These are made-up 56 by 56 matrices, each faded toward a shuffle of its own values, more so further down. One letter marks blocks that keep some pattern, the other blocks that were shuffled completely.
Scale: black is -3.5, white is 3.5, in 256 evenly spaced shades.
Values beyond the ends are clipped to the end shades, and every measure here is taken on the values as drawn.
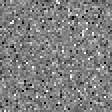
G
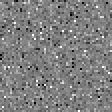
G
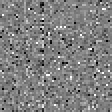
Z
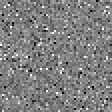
G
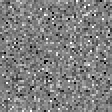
Z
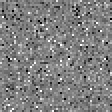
G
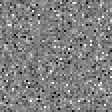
G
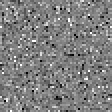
G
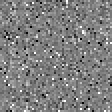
Z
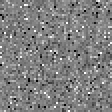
G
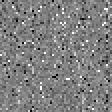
Z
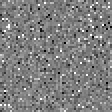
G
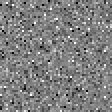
G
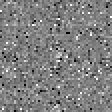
Z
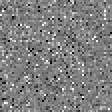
Z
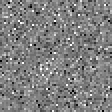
G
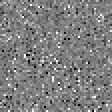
G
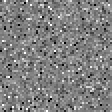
G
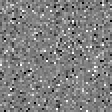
Z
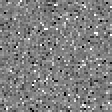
G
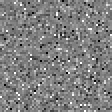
G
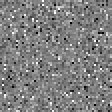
G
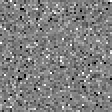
G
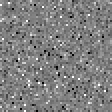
G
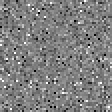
Z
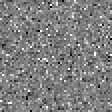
G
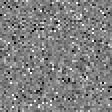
Z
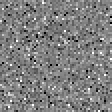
G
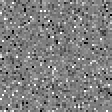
G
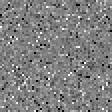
G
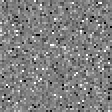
G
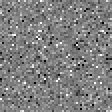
G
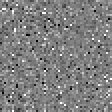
Z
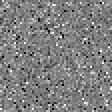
Z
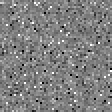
G
